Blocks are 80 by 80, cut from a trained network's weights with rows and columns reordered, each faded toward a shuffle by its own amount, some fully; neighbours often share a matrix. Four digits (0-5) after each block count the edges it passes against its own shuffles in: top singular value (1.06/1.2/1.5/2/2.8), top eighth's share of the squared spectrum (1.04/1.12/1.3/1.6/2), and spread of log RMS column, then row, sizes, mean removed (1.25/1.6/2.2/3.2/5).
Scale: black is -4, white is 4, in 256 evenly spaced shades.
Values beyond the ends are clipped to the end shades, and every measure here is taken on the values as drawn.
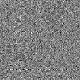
3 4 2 2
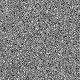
0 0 0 0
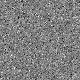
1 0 0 0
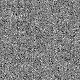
0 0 0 0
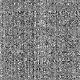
3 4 1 3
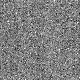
1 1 0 0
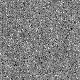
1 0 0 0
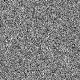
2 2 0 0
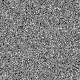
0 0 0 0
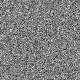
1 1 0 0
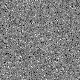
1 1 1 0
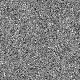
0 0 0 0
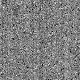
1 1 0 1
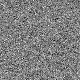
0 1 0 0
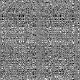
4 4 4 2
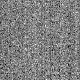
2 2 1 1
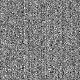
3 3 1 2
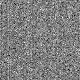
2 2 0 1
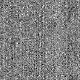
3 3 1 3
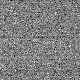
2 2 1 0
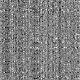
4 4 2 3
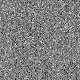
0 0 0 0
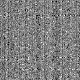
3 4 1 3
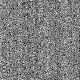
2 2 0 0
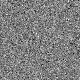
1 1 0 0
